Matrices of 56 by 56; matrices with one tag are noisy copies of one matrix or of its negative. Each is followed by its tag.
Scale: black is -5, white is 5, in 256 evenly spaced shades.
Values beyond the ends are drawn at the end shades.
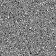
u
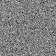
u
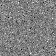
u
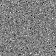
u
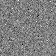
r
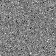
u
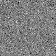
u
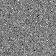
r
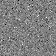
r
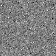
u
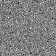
u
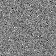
r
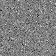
r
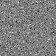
u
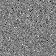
r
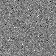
r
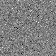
r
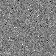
r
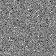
r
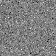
u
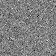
r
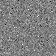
r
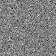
r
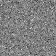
u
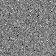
r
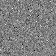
r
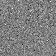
r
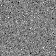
u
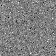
u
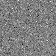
r
